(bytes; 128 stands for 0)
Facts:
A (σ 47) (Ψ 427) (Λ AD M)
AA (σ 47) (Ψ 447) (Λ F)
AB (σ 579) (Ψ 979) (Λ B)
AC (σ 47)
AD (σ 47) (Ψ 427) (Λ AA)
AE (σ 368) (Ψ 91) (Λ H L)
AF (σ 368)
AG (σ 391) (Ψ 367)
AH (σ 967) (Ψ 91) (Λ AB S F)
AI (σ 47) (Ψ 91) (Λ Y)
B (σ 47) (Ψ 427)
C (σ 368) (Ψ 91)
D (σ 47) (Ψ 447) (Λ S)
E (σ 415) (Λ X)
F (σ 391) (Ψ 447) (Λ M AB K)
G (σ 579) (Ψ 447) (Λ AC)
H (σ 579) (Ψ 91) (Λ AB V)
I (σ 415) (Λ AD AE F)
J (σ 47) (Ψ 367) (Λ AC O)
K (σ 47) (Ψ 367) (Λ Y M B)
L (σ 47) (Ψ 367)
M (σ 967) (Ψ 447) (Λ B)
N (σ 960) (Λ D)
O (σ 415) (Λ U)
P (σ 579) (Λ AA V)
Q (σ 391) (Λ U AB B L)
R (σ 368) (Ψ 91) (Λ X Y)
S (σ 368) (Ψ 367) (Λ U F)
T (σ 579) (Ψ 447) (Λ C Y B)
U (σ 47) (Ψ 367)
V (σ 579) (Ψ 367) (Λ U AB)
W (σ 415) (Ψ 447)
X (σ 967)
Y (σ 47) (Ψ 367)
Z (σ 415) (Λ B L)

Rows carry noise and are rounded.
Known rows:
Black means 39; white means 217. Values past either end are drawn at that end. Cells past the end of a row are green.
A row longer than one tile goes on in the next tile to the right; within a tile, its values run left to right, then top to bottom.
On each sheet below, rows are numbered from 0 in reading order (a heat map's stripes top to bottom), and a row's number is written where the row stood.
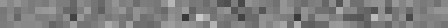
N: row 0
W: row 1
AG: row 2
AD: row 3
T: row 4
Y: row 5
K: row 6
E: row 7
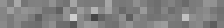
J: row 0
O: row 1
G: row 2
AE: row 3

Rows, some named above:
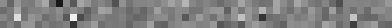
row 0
AH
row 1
AB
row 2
Z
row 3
I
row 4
O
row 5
D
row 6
Q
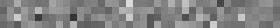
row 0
O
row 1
Y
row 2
S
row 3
AA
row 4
AE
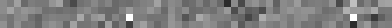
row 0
J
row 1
C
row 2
H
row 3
A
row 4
M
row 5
J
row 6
V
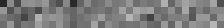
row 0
M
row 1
B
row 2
U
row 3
F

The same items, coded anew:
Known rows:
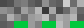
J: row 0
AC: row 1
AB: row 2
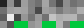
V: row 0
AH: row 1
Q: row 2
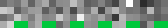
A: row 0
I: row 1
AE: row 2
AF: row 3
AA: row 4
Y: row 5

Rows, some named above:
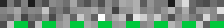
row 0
K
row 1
K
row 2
AH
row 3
B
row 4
H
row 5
Z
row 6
F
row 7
O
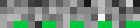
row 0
Q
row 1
U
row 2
I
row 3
M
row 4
D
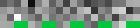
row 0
B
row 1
T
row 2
C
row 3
S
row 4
AD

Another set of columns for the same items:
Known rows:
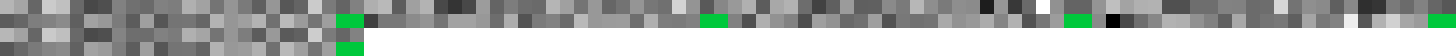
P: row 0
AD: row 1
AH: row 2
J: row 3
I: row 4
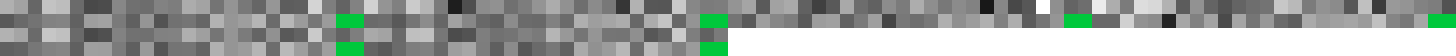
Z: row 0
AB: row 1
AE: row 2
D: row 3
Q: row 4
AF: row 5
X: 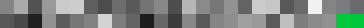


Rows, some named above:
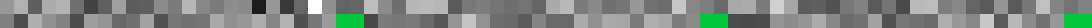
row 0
AH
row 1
T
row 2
V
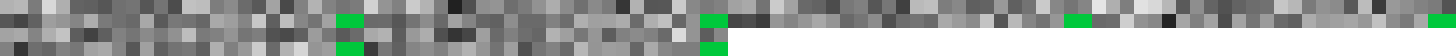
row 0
S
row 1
AB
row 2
K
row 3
D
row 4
O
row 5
B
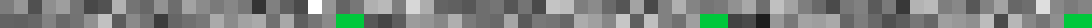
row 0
C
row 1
S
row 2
Y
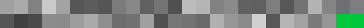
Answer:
U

